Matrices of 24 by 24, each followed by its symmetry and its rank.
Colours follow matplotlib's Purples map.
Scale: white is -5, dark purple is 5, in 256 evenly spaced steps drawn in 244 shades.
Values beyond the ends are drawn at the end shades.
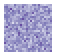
neither, full rank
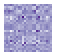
neither, rank three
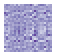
neither, rank three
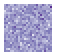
neither, full rank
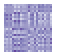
antisymmetric, rank two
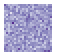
neither, full rank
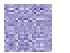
neither, rank three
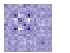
symmetric, rank three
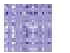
antisymmetric, rank two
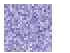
neither, full rank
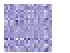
neither, rank three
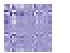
antisymmetric, rank two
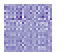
neither, rank three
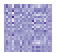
neither, rank three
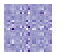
antisymmetric, rank two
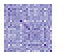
symmetric, rank three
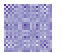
symmetric, rank three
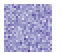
neither, full rank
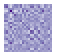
symmetric, rank three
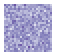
neither, full rank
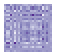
antisymmetric, rank two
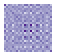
symmetric, rank three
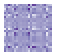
antisymmetric, rank two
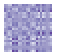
antisymmetric, rank two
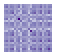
symmetric, rank three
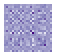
symmetric, rank three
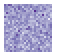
neither, full rank
